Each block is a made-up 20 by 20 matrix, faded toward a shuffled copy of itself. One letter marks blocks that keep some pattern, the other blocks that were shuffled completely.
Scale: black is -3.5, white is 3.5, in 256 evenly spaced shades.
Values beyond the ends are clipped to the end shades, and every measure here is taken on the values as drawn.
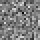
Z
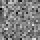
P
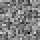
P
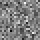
Z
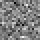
P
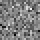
Z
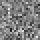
Z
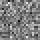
Z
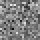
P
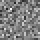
P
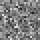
Z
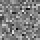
Z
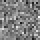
Z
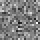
P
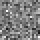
Z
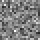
Z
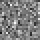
P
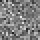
Z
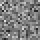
Z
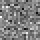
P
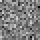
P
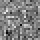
P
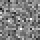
Z
